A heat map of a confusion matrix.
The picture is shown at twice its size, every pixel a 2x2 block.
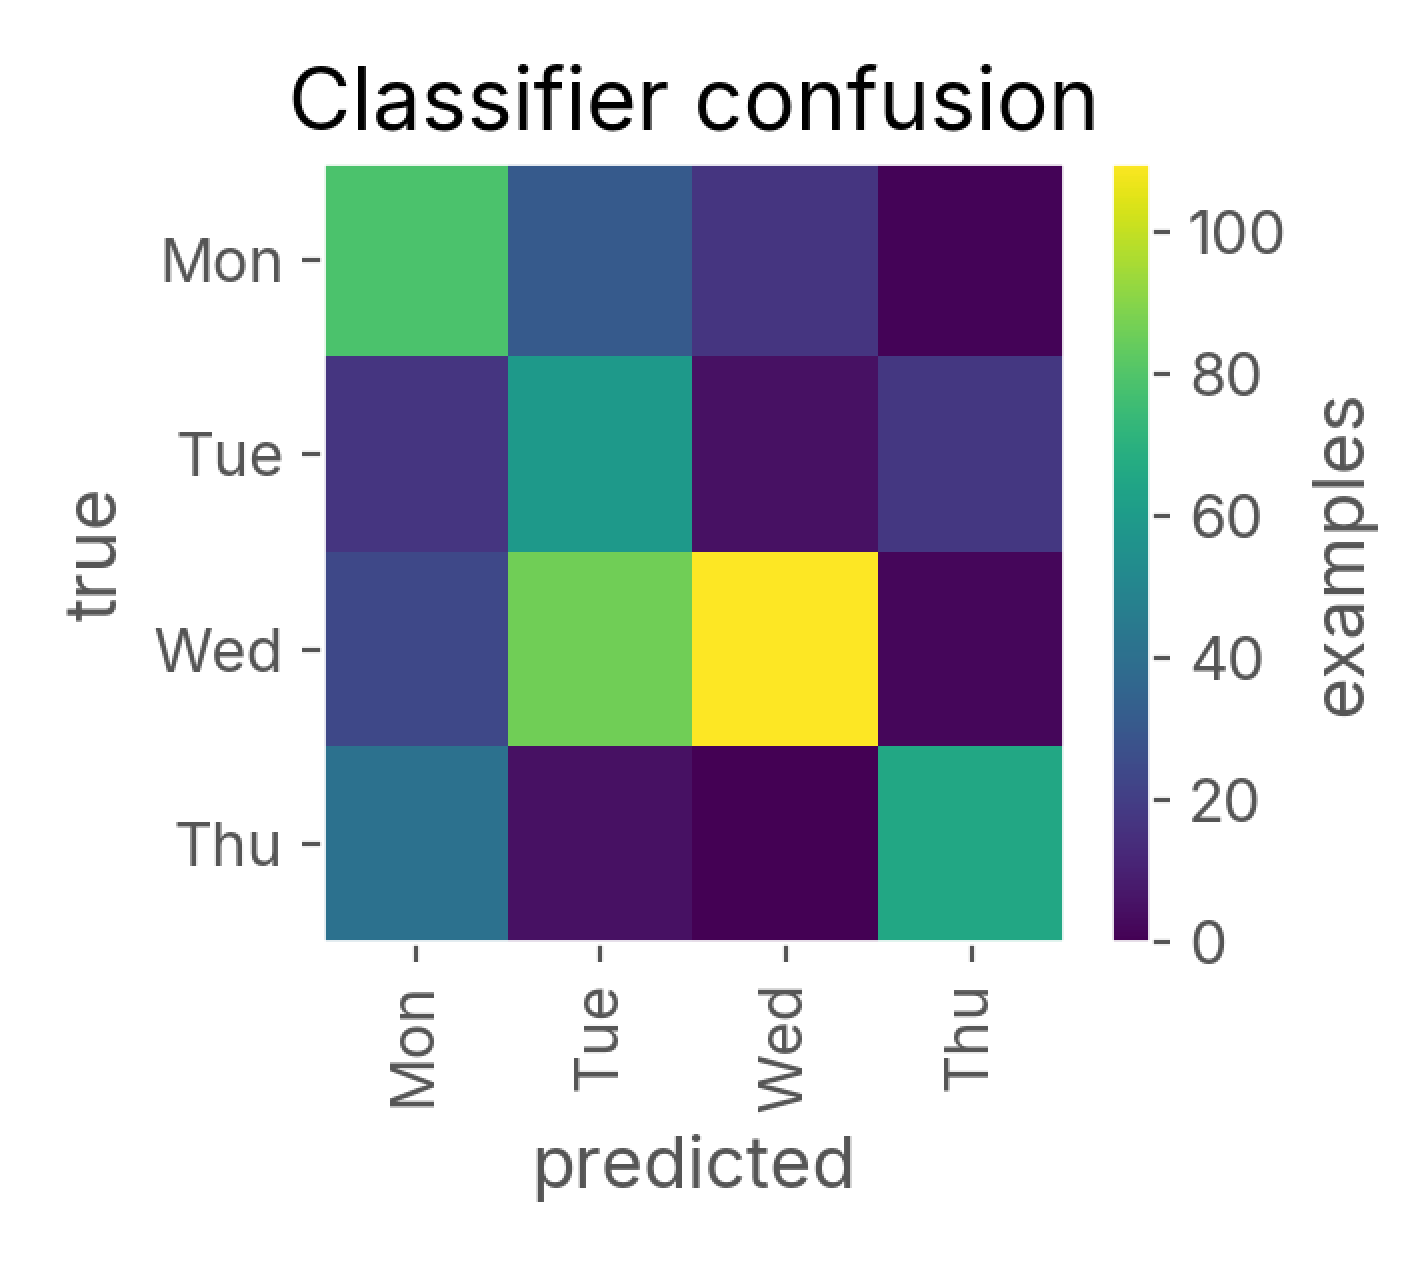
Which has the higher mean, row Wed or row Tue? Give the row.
Wed
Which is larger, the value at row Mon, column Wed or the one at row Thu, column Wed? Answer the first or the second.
the first
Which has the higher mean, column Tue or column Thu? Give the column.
Tue
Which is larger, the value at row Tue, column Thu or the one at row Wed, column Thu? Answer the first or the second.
the first
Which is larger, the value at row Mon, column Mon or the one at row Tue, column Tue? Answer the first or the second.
the first
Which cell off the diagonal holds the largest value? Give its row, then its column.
Wed, Tue
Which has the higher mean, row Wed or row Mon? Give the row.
Wed
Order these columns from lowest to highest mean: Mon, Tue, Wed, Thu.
Thu, Wed, Mon, Tue
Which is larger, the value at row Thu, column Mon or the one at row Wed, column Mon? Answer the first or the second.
the first
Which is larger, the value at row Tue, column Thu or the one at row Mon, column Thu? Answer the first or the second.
the first
